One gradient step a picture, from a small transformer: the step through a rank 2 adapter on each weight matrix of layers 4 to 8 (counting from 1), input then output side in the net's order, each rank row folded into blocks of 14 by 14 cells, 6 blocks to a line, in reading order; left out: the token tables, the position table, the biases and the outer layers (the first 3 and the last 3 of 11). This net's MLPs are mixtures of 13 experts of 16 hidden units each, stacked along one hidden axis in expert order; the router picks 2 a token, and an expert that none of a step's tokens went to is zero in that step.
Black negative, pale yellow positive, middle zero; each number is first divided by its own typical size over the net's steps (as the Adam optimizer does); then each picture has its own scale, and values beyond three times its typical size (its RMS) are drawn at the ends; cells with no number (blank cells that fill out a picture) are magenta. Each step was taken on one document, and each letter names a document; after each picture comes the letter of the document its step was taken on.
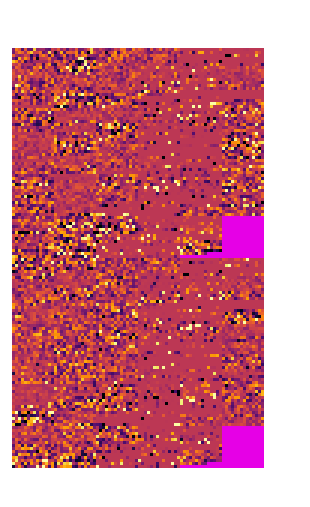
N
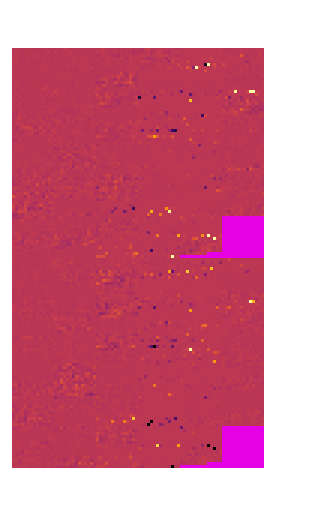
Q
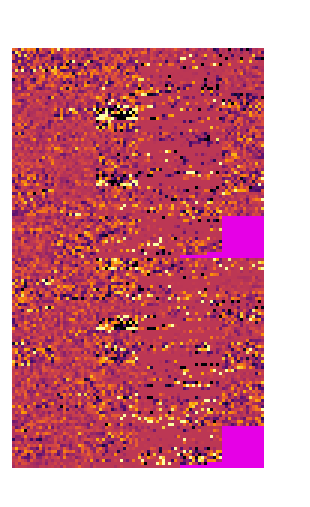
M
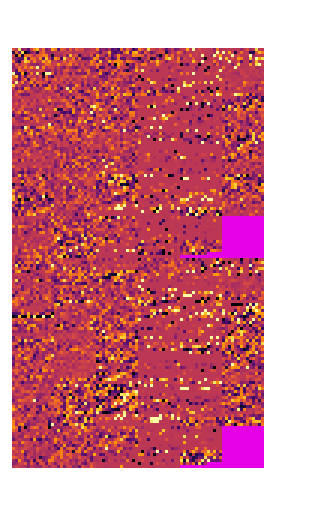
M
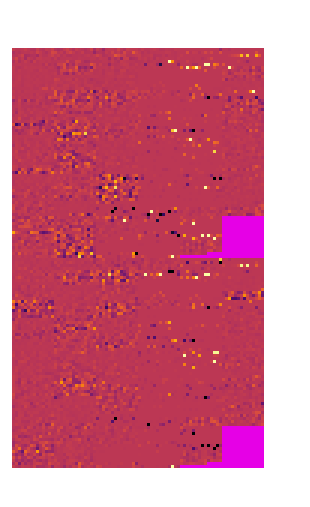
Q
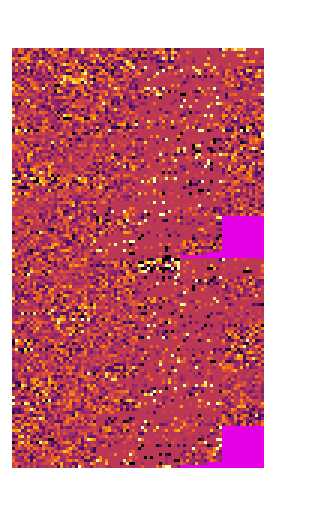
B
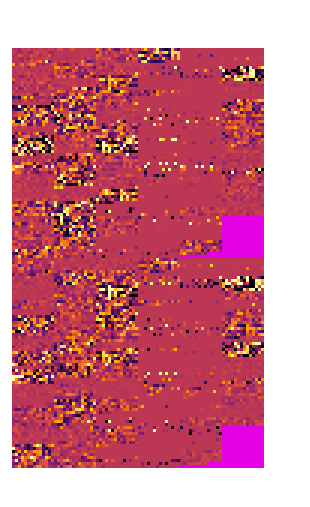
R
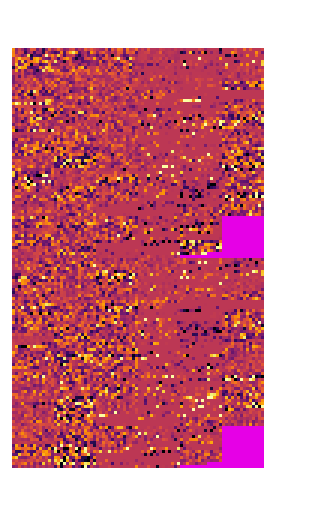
N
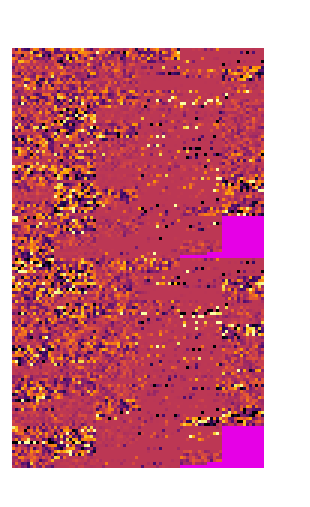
R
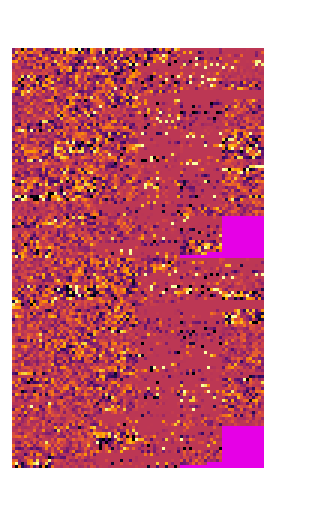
N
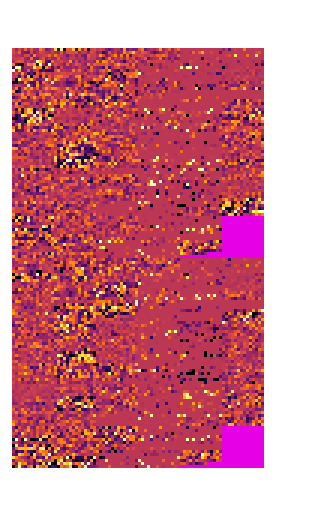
N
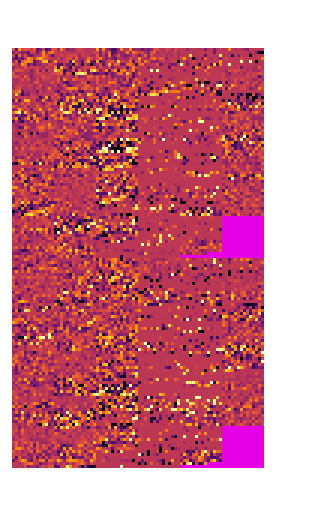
M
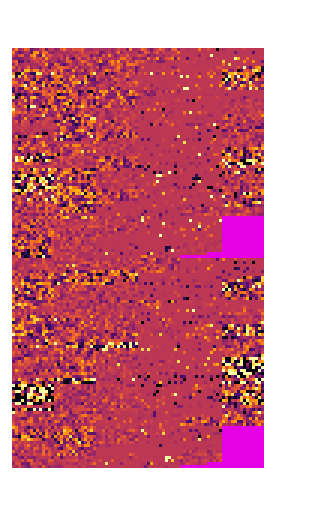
R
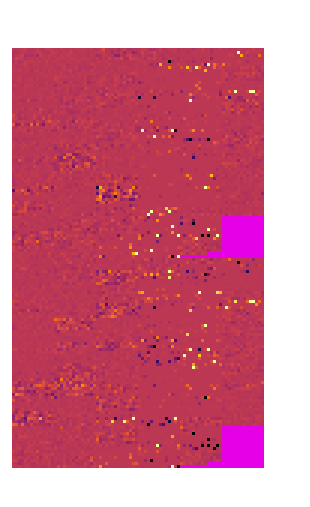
Q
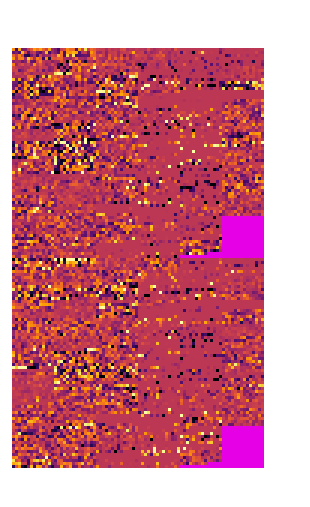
N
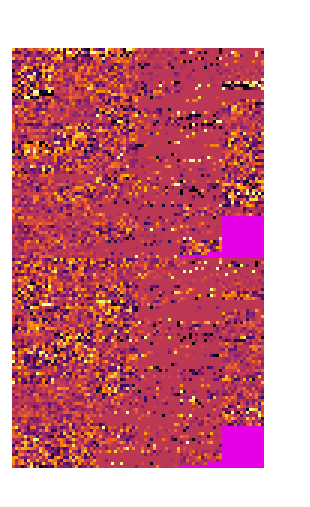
N
